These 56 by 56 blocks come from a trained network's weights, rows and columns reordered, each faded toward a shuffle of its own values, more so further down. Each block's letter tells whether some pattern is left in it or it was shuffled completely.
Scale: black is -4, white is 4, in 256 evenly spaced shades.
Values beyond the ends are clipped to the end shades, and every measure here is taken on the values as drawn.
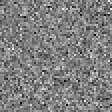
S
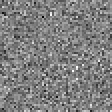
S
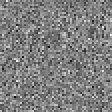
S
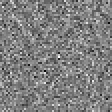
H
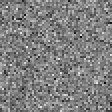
H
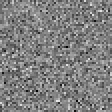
H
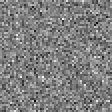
S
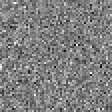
S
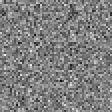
S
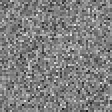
H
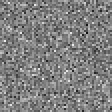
H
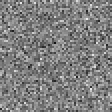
H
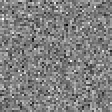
S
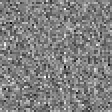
S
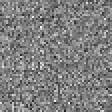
S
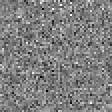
S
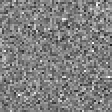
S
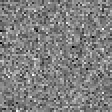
H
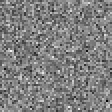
H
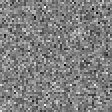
H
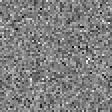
H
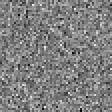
H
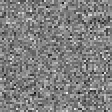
S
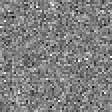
H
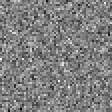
H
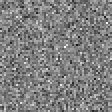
H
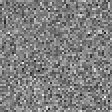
S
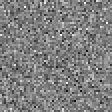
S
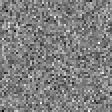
H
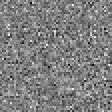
S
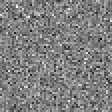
H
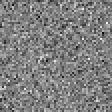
H
